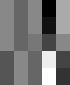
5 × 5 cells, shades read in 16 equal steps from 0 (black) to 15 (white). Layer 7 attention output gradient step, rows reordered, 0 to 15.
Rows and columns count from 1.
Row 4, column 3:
6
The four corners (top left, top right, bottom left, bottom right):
8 10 5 3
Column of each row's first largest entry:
5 5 1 4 4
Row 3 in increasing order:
4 6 7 8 8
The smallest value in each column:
5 6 6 0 3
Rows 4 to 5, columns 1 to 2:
5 8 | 5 8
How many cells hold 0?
1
